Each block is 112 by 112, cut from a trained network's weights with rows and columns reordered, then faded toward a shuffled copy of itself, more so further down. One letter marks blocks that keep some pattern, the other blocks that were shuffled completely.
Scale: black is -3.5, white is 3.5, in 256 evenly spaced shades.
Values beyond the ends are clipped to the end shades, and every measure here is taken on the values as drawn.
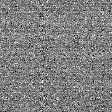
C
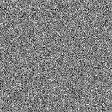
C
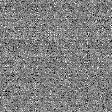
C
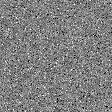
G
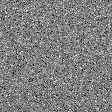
G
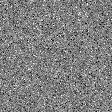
G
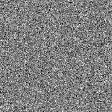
C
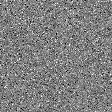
G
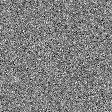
G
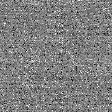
C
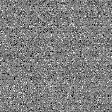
C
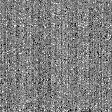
C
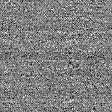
C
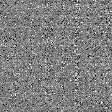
C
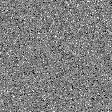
G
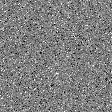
G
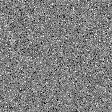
G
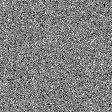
G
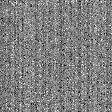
C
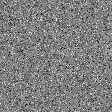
G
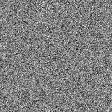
C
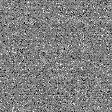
C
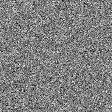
G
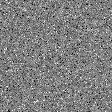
G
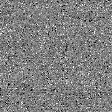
C
